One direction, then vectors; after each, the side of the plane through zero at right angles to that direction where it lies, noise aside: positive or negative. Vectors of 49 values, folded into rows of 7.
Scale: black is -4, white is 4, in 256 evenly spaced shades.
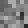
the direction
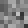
positive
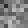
positive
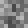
negative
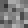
positive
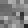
positive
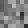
positive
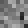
positive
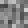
positive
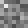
negative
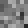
positive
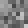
negative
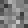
positive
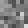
negative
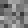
positive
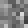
negative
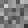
positive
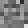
negative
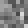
negative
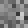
negative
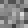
negative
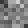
positive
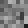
positive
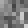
negative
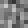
negative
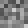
negative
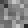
positive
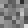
negative
